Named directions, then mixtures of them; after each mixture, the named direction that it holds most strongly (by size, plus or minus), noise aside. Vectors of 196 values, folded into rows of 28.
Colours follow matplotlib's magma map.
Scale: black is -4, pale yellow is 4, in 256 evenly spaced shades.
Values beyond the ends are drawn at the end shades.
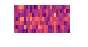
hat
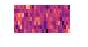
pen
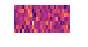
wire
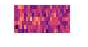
hat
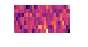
pen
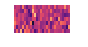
wire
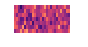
hat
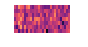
pen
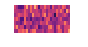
hat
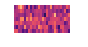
hat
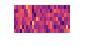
wire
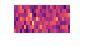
wire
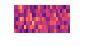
hat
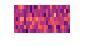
hat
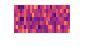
hat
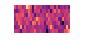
pen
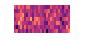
pen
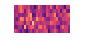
hat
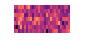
pen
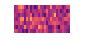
hat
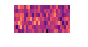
pen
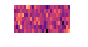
pen
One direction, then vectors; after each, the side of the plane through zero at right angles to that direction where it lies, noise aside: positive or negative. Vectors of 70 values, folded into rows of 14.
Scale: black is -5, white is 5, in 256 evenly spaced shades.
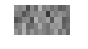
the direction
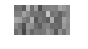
negative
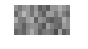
negative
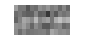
positive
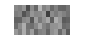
positive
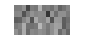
positive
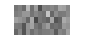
negative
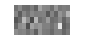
positive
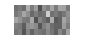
negative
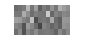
negative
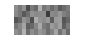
positive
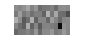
negative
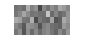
negative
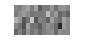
negative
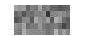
positive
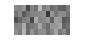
positive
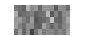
negative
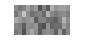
negative
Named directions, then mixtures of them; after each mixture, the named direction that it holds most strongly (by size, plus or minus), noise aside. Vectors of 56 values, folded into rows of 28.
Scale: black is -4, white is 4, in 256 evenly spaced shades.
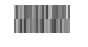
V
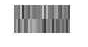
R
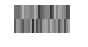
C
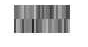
C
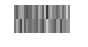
V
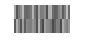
V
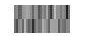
V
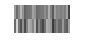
V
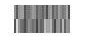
V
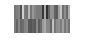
R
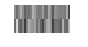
V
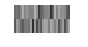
C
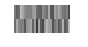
C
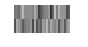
C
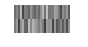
R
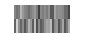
C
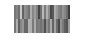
R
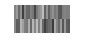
C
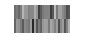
C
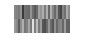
C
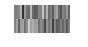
R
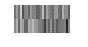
R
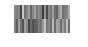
R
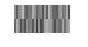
V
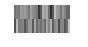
C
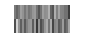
C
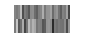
R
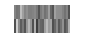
C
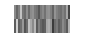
R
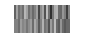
V
